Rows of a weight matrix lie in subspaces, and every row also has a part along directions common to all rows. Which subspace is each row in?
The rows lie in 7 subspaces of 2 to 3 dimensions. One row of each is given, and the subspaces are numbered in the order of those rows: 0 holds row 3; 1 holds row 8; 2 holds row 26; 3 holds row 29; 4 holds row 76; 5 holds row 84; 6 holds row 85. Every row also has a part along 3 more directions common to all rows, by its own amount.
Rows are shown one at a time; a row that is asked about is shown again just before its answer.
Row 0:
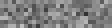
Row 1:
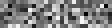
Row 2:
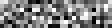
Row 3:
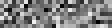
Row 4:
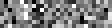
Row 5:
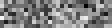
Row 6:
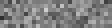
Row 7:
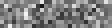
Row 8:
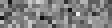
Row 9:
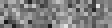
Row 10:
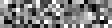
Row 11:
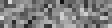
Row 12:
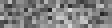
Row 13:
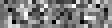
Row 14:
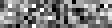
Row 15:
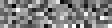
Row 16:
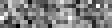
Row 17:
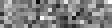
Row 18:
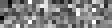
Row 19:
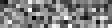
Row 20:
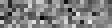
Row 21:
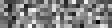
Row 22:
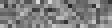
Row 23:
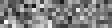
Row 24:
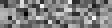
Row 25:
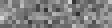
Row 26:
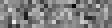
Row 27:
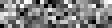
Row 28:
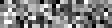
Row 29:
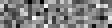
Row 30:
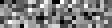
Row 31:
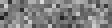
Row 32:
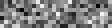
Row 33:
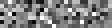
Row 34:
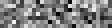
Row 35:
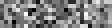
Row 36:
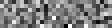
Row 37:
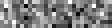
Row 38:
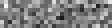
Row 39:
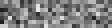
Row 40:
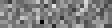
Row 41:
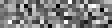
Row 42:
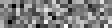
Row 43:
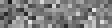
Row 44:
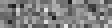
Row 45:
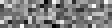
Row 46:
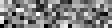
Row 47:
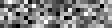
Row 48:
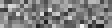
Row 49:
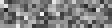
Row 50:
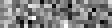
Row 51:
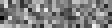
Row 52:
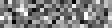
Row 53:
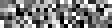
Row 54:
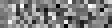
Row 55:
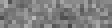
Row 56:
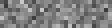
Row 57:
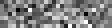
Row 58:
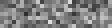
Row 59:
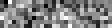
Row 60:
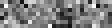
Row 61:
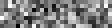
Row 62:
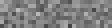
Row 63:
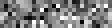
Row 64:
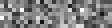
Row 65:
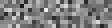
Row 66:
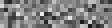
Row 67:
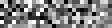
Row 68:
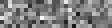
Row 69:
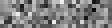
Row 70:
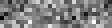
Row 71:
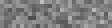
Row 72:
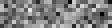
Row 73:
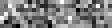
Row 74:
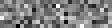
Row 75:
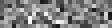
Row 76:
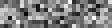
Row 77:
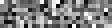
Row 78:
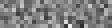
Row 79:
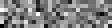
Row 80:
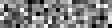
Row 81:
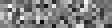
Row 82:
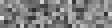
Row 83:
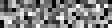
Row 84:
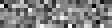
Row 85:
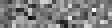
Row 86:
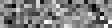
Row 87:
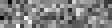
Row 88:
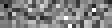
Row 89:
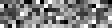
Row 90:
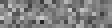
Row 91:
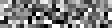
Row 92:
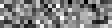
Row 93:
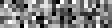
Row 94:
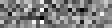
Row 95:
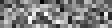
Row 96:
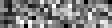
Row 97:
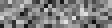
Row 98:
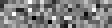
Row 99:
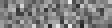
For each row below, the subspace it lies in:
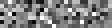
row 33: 1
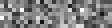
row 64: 1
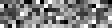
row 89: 3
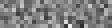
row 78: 5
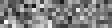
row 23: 2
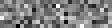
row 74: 5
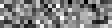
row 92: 5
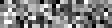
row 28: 6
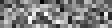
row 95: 6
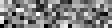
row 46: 4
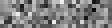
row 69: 2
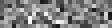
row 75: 6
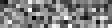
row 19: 3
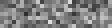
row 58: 4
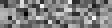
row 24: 4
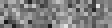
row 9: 2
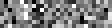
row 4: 2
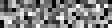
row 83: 5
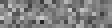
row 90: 1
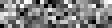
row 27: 3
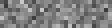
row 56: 2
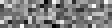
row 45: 6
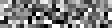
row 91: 6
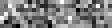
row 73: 2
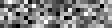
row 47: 0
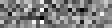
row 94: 1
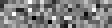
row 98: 3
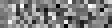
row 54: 5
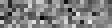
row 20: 1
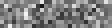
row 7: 2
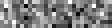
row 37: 2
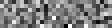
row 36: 5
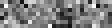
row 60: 2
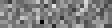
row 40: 1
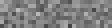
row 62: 4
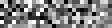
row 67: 1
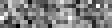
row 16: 2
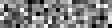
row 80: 3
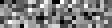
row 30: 6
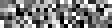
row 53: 5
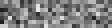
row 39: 4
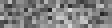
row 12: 0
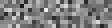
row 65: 0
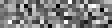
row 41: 5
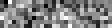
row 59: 3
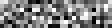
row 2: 3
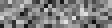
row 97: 3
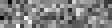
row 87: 0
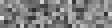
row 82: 6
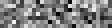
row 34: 4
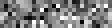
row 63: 1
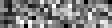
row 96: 6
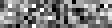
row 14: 0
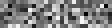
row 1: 0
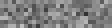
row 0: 0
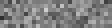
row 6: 0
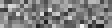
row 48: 0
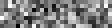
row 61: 4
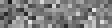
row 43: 6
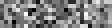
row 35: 2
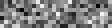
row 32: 4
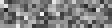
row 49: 0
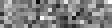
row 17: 1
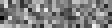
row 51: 4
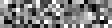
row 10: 5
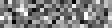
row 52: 2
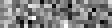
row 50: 6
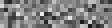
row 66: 0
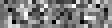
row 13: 2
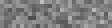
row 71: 6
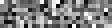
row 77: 6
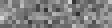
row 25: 4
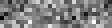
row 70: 3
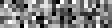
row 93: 6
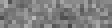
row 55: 3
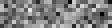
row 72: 4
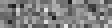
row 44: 5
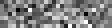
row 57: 0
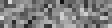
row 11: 3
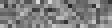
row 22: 3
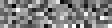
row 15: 3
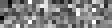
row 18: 2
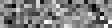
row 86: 5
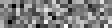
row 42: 5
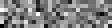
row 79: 4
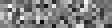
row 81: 1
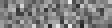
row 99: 5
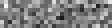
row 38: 5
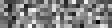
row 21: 0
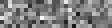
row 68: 1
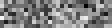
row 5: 0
